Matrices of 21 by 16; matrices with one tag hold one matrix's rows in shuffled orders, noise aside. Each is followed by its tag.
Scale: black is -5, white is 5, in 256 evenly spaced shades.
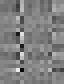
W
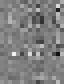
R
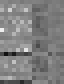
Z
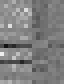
Z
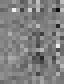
R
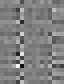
W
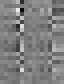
W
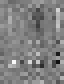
R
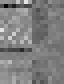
Z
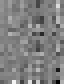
R
